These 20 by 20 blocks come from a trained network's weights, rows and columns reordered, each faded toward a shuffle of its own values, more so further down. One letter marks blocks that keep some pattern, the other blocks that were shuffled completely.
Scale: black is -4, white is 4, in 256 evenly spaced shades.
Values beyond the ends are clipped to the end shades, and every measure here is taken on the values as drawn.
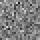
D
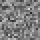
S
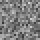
D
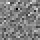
D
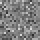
D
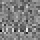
S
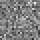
D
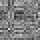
S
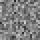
D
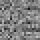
S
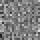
S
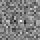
S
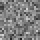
S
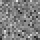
D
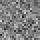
D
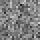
D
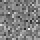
D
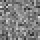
D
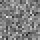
D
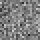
D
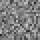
S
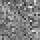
S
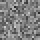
D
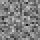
S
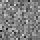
D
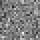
D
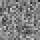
D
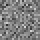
S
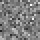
D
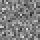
D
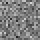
S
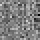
S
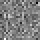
S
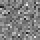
D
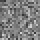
S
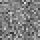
S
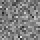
S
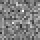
D
